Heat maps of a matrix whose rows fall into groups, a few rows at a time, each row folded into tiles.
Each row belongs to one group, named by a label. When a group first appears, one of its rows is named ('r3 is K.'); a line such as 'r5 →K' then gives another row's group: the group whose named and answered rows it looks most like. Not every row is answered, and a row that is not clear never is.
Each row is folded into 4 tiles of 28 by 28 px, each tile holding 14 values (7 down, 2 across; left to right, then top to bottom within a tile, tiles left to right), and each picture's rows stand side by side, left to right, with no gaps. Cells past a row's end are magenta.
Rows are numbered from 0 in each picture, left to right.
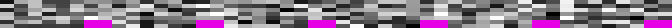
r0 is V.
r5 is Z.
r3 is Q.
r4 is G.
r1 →Q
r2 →Q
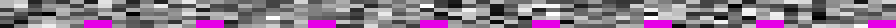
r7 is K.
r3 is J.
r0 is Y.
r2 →G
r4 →Q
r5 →V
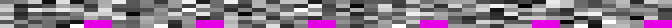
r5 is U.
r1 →G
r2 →G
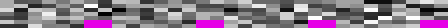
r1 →K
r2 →K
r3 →Y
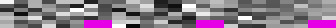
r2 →V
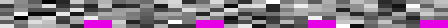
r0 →Y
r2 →Q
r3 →V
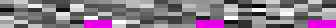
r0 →K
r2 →Z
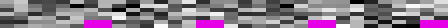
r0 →Y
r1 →G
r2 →V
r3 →Q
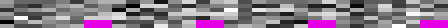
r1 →G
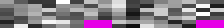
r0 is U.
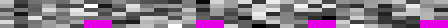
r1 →Y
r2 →U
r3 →Q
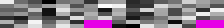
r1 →J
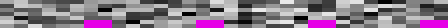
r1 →Y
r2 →Z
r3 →Y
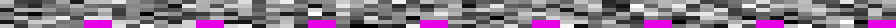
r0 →V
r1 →K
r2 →U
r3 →Z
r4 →J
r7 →U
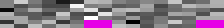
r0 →V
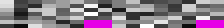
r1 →V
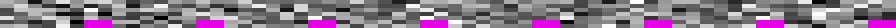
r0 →U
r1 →J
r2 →K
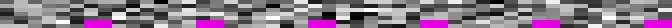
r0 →U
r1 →G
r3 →Z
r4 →Y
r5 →J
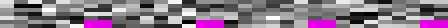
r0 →Z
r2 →G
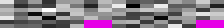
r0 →Z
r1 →J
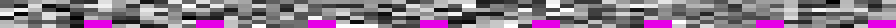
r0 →Q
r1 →U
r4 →Y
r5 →Q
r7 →Z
